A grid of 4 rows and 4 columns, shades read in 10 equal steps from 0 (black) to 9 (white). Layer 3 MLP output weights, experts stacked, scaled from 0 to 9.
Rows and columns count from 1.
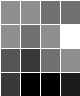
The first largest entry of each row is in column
1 4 4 1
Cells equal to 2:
2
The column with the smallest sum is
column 2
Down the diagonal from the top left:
5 4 4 1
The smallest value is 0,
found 2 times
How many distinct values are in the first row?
2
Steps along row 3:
down up up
